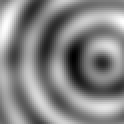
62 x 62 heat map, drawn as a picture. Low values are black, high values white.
Lone odd cells: none. Ninth with the lowest average: centre. Average level on the scale: 50%. Rings: centred on the middle right. Histogram: bell-shaped.
